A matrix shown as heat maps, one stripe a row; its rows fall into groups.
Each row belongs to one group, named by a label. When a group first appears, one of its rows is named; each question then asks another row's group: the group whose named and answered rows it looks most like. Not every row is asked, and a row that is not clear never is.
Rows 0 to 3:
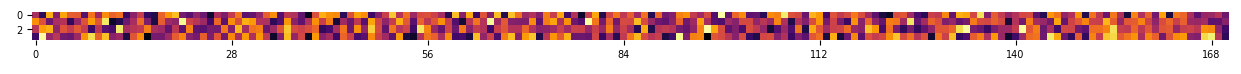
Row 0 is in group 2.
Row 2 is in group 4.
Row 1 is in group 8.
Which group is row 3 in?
8
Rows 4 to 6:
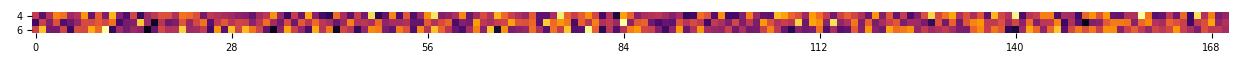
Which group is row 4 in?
4
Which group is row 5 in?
8
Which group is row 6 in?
8
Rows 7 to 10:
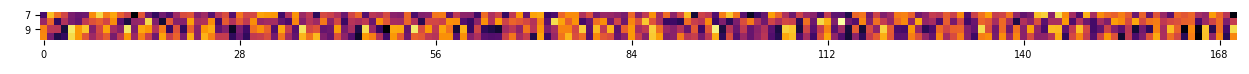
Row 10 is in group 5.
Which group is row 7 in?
8
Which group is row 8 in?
8
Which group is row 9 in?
5
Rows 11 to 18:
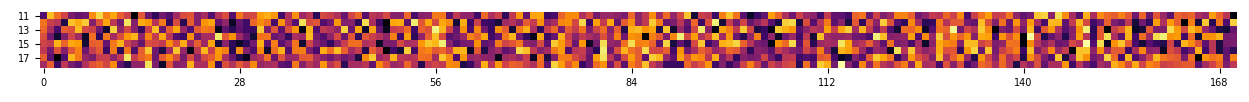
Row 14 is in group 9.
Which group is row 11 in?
8
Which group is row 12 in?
5
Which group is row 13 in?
2
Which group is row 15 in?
2
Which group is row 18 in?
8
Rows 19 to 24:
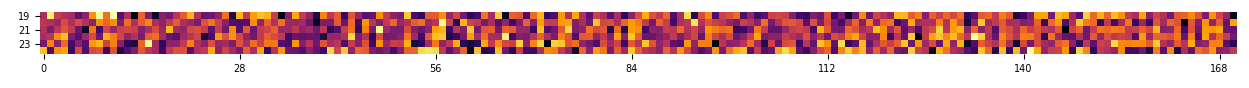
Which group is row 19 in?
8
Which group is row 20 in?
5
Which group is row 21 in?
4
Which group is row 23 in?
8
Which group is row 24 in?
2
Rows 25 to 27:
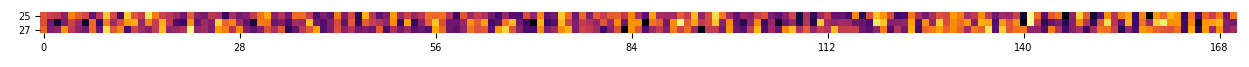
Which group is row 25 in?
5
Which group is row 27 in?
9
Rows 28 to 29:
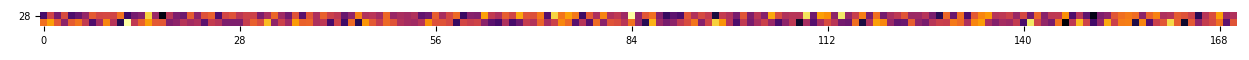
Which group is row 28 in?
8
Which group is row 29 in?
5
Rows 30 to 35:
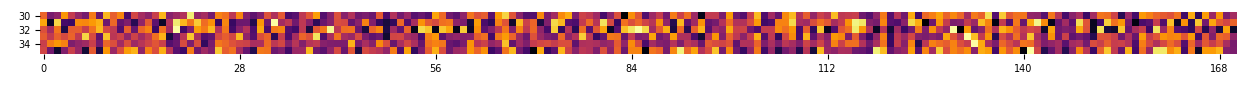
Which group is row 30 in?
9
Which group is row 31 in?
2
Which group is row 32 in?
2
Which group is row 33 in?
9
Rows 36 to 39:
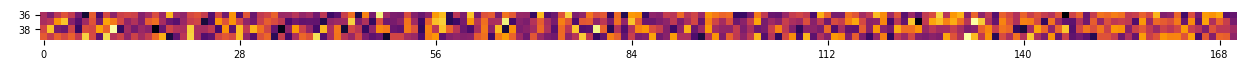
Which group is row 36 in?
4
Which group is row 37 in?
9
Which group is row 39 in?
9
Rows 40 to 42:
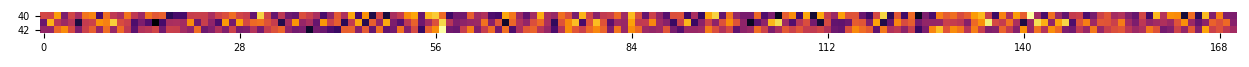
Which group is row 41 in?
8
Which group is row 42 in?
4
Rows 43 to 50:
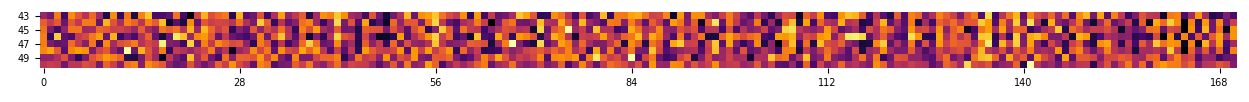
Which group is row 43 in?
2
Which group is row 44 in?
9
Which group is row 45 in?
5
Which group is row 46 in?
2
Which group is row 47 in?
9
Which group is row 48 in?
5
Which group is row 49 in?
8
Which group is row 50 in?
9
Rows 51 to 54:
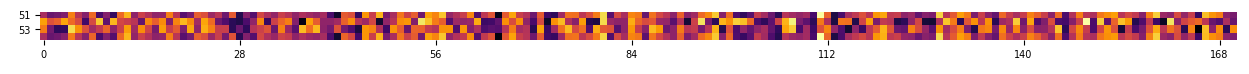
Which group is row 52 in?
2
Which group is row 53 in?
5
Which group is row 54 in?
4
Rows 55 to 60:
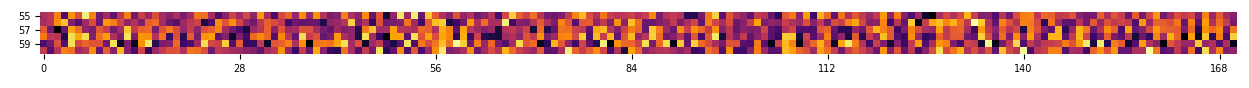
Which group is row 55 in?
4
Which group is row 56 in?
9
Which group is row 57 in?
5
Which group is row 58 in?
5
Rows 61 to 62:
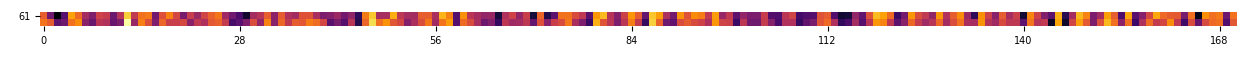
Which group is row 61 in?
5
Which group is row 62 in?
5
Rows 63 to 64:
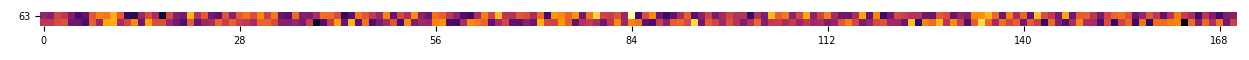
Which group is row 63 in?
8
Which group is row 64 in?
9
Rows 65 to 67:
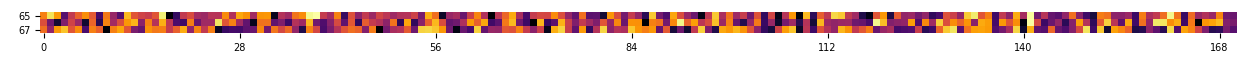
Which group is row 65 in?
9
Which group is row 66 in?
9
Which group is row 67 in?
2
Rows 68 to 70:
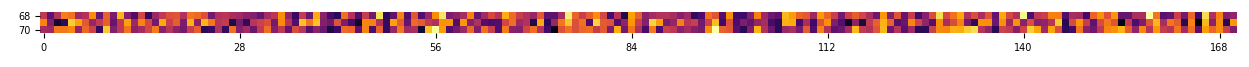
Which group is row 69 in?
5
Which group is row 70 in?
4
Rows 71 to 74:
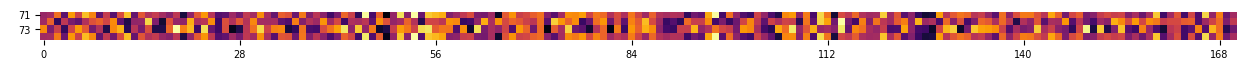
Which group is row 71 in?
4
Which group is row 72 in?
8
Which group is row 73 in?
2
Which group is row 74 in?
4
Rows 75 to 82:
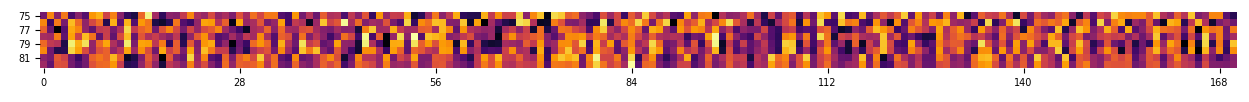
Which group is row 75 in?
8
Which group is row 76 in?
2
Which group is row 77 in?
5
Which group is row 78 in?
4
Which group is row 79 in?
5
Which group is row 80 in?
5
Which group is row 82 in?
8
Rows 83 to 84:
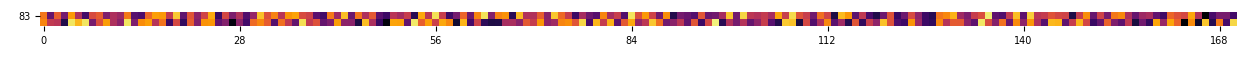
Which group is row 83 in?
2
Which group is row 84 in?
5
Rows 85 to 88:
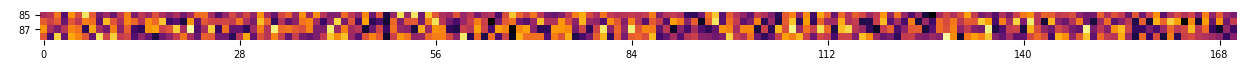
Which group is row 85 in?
4
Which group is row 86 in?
9
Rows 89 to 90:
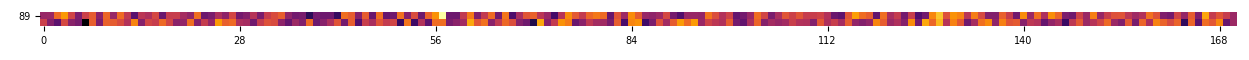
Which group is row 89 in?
4
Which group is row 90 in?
9
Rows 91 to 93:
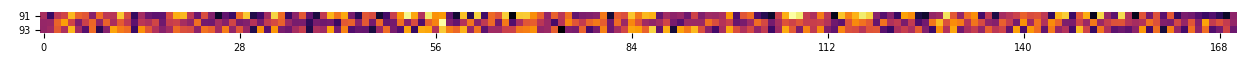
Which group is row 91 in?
2
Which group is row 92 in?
4
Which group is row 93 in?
2
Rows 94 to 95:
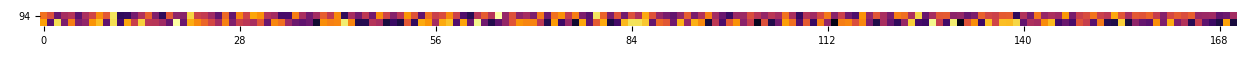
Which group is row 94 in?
8
